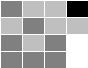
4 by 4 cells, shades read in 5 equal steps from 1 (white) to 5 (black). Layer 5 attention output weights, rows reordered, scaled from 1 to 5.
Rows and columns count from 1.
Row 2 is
2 3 2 2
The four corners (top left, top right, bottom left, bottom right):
3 5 3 1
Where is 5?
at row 1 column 4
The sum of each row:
12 9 9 10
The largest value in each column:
3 3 3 5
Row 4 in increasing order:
1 3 3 3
